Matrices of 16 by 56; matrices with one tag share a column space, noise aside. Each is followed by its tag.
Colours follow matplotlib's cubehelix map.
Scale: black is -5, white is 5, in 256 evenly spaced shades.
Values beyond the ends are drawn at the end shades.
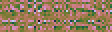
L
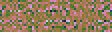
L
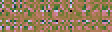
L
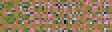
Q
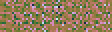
Q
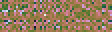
L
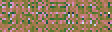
Q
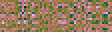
Q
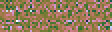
L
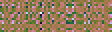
Q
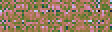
L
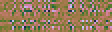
L
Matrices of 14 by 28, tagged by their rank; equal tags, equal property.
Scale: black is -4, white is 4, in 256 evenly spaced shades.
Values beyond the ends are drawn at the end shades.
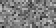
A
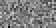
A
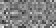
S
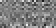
S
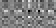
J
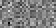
S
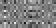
J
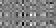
J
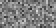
A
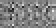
S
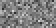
A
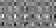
J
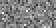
A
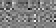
S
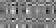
J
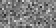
A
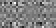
S
